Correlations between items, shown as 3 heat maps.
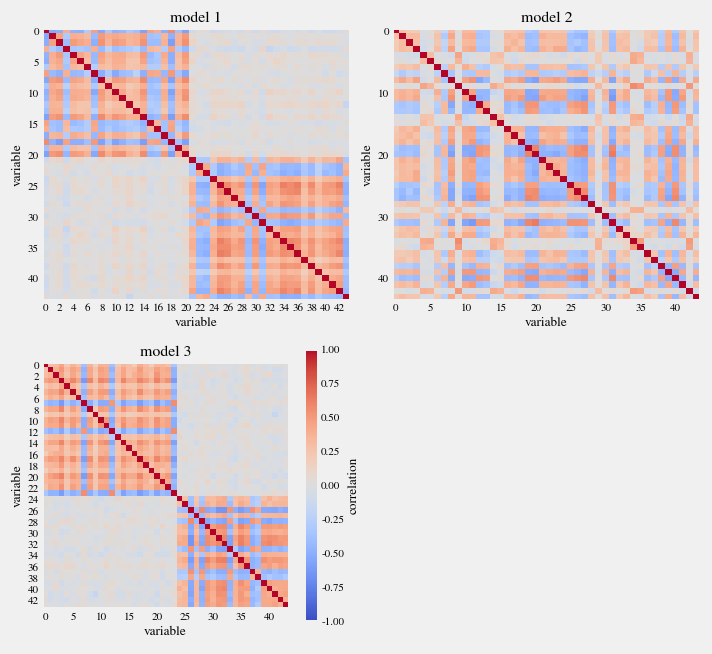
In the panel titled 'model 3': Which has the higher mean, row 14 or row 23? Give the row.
14
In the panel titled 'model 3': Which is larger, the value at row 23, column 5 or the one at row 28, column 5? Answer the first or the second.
the second
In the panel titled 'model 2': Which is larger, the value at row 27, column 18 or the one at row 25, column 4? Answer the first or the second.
the second
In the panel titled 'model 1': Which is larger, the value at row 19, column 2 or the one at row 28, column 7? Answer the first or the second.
the first
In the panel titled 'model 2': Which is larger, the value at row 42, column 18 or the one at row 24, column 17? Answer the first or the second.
the second
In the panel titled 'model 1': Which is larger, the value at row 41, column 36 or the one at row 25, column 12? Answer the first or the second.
the first
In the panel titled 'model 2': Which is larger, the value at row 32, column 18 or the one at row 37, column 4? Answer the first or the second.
the first
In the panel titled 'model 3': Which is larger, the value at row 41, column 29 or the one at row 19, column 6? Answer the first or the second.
the first
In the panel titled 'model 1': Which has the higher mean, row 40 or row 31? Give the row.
40
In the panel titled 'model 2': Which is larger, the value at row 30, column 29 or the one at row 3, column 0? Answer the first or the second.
the second
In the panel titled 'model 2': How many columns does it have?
44
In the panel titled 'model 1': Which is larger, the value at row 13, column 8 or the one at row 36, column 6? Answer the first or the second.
the first
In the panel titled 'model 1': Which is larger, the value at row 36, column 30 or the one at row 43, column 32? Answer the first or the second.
the first
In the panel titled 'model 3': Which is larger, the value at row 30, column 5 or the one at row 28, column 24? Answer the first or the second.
the first
